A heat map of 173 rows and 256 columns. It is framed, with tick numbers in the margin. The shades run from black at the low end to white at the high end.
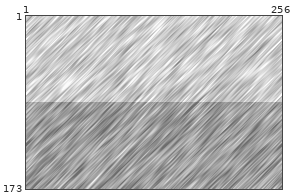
On average the colour sits 70% of the way up the scale. The top part is higher, up to a seam about 50% of the way down. The grain runs diagonally up to the right.
